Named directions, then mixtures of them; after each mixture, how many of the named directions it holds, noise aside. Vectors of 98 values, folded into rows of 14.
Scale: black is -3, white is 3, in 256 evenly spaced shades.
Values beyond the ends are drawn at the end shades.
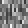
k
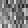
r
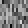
one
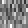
two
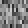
one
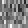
two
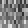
two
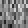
two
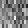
one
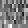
two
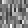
one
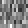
two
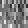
two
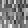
two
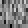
two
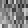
one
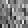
two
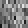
one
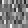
two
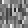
one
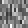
one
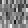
two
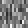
one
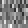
two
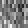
two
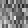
one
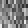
one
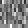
two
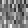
two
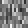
one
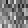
one
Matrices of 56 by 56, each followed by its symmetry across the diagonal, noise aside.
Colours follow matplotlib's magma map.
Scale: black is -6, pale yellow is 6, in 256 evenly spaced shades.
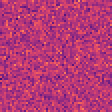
antisymmetric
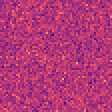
neither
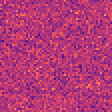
neither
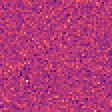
neither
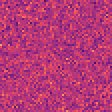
antisymmetric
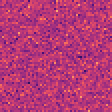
neither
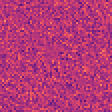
antisymmetric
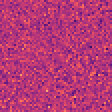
antisymmetric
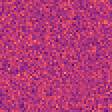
antisymmetric
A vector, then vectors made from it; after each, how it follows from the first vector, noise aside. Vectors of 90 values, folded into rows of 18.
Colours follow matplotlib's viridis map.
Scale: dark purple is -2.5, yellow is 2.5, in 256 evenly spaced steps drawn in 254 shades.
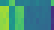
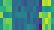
wrapped around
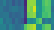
wrapped around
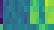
reversed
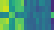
wrapped around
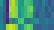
wrapped around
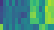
reversed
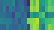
wrapped around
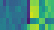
wrapped around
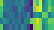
wrapped around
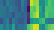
wrapped around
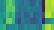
wrapped around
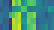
wrapped around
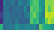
reversed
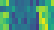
wrapped around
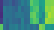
reversed
